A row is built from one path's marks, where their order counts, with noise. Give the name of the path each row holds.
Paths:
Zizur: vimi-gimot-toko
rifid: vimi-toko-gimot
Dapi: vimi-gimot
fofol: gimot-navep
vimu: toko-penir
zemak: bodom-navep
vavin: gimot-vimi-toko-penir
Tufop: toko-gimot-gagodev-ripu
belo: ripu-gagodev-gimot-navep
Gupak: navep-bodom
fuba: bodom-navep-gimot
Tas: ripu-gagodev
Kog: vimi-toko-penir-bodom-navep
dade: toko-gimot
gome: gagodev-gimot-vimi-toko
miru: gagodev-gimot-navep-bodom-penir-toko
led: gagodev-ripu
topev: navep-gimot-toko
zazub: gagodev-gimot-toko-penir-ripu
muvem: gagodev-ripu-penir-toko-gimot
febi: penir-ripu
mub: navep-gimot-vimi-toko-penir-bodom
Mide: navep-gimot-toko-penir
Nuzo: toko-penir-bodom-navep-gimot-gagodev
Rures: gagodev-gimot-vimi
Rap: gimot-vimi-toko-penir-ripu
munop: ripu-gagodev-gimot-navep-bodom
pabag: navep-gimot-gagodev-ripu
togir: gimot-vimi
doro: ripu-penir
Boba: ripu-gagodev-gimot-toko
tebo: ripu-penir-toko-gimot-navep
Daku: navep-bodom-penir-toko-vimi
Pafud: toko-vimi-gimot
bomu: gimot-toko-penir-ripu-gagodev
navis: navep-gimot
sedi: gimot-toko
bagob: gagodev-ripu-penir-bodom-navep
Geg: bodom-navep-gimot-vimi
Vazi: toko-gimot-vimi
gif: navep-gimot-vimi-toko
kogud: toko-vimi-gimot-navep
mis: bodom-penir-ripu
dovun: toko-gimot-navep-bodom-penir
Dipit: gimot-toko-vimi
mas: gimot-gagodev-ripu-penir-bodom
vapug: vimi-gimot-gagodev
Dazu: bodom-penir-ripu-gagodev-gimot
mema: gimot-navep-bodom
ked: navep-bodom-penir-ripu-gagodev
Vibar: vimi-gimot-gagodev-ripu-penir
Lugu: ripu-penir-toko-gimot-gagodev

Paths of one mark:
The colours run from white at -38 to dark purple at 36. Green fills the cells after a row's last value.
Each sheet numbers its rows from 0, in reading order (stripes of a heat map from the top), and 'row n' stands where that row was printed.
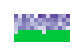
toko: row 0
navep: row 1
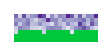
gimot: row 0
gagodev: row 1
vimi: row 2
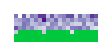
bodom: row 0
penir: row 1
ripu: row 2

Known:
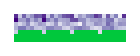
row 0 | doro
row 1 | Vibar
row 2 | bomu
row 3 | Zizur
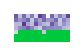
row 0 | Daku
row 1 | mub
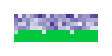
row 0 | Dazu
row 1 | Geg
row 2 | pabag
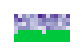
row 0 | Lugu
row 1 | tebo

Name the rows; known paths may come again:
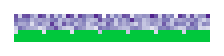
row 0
tebo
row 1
Dipit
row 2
navis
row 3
mub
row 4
Nuzo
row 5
gif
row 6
Dapi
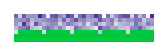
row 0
Geg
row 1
zemak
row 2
belo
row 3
mas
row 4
gome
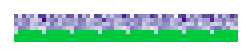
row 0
dade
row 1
vavin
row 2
sedi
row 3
vapug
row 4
fuba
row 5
topev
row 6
Vibar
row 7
febi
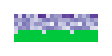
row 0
rifid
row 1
pabag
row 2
led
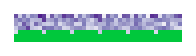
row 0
Rures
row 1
mis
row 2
Dazu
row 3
miru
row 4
Zizur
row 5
Tufop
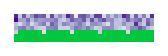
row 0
doro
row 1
Pafud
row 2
Kog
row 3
Lugu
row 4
Daku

